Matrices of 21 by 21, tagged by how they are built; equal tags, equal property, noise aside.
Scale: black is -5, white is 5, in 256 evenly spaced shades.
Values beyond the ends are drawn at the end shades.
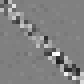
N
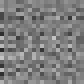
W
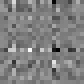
W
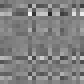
W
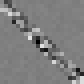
N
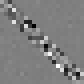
N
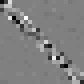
N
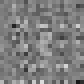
W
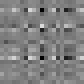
W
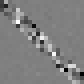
N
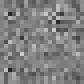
W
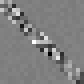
N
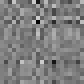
W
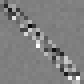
N
